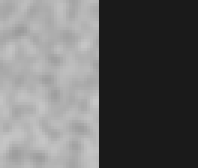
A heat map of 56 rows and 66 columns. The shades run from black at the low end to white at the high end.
The table splits into one row of 2 panels. Panel 1,1: high, blotchy, faint in contrast. Panel 1,2: very low, flat.
